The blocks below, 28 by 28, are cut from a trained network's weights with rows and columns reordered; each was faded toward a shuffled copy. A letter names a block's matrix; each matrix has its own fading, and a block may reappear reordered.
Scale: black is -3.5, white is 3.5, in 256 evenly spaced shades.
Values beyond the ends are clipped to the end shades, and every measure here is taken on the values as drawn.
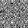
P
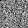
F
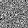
F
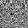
P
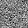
F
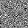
P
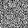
F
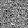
P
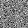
F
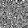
P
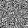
F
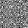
P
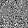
P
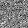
F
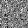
P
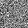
F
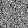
F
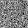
F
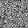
F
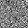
P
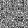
P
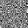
P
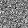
F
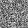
F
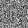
F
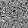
P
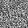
F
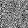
F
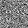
F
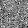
F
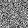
F
